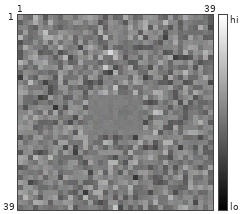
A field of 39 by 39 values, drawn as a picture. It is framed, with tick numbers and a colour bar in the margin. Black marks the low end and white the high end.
The halves do not mirror each other. No row or column stands out. An odd patch, calmer than its surroundings, sits in the centre. On average the colour sits 50% of the way up the scale. The centre is the calmest part.
